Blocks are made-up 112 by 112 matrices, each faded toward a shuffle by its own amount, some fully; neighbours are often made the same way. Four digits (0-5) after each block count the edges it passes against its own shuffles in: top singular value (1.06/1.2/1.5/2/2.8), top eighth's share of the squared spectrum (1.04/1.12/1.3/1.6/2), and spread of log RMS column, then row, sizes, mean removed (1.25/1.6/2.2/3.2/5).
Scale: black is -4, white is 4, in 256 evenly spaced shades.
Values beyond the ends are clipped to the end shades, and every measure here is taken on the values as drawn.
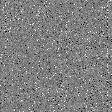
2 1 1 0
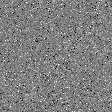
0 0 0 0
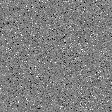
0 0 0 0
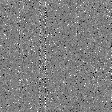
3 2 2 0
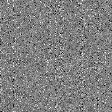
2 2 3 0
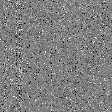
2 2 2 0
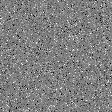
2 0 0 0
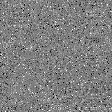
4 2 0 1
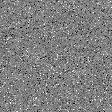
3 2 0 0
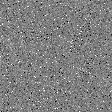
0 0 0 0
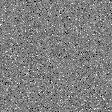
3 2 0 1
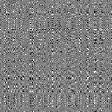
5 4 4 3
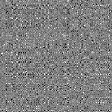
5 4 3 3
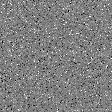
2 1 0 0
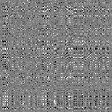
5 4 3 4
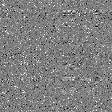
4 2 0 1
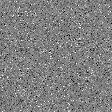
3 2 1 1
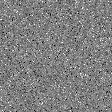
0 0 0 0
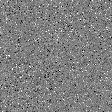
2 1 0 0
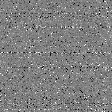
3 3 0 2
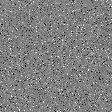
0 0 0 0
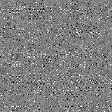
4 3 1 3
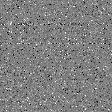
3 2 0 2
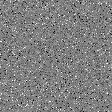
3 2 0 0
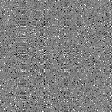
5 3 2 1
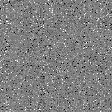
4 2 1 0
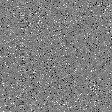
3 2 0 0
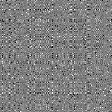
5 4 3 3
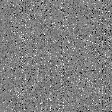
1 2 3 0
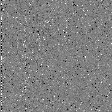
3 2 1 0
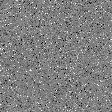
0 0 0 0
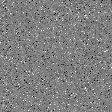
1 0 0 0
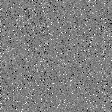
1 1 1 0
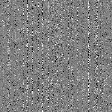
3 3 4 0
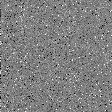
2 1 1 0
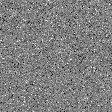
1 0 0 0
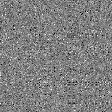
4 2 1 1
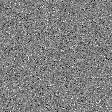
2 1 0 0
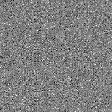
4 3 1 1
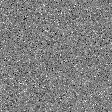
1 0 0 0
